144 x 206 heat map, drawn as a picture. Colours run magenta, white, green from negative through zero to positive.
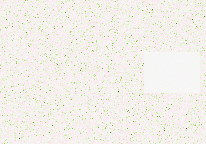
Calmest part: middle right. Odd patch: calmer, in the middle right. Odd rows or columns: none. Histogram: skewed, a long tail of high values. Mirror symmetry: none.
